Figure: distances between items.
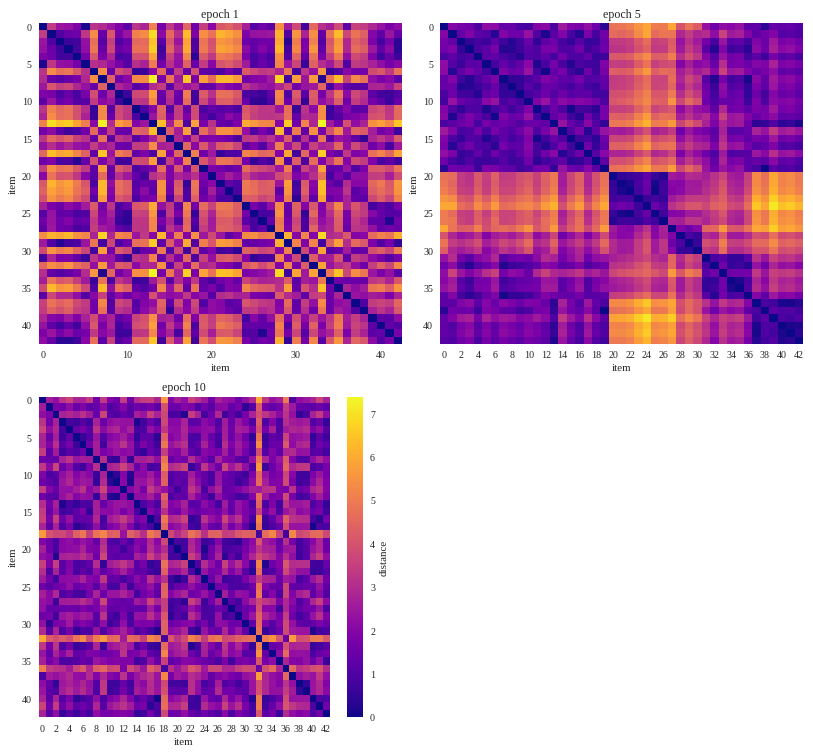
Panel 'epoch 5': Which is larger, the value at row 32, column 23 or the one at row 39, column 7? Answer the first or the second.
the first
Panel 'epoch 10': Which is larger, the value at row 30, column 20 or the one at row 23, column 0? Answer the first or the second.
the second
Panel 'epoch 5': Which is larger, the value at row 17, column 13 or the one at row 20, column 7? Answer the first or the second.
the second
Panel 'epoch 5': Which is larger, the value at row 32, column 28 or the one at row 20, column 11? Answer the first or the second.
the second
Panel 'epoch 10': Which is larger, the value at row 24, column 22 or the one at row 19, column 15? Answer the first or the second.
the first
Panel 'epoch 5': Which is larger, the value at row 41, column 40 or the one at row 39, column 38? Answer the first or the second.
the second
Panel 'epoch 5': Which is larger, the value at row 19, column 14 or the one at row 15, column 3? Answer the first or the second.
the first
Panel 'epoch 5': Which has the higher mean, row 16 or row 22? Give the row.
22
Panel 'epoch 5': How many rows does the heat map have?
43
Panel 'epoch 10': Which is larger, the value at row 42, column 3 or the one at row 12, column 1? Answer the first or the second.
the second
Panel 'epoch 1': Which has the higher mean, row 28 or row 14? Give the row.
28
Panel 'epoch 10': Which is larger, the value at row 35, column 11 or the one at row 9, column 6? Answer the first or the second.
the first
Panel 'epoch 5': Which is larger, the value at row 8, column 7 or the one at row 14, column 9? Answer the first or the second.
the second
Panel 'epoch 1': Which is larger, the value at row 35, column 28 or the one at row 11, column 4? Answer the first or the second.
the second
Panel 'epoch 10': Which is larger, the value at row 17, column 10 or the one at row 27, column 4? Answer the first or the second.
the second
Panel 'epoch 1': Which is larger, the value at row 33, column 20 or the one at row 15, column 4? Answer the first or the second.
the first
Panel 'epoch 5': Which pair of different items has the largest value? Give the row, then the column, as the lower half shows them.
39, 24
